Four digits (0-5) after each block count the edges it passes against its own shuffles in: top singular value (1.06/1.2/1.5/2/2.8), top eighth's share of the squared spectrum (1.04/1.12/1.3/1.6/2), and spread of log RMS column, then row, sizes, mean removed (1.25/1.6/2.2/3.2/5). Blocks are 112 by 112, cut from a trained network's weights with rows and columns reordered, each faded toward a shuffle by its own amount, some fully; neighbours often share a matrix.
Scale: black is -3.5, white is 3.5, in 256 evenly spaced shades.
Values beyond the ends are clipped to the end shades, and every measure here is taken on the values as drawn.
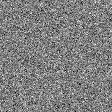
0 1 0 0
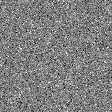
0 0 0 0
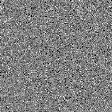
3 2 2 1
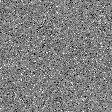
0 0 0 0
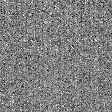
2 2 0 2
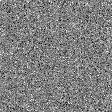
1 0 0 0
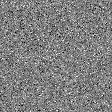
0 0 0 0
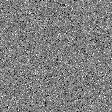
0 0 0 0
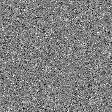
1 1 0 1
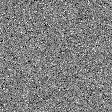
1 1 0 0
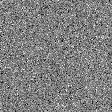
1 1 0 0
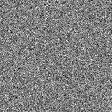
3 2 0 0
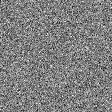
1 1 0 0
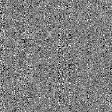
3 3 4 1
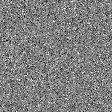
1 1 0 0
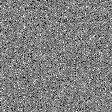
1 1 0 0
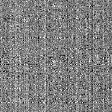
4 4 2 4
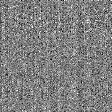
3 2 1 2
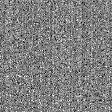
3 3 0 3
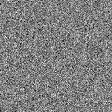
3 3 1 1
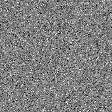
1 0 0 0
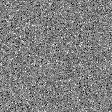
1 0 0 0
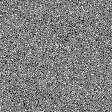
1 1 0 0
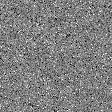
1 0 0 0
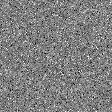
1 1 1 0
